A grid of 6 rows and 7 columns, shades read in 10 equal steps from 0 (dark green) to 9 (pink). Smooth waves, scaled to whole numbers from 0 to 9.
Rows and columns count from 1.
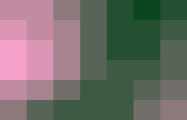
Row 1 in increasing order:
0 1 1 3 5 7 7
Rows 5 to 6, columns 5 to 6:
2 3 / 2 4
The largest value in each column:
9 8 6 3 2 4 5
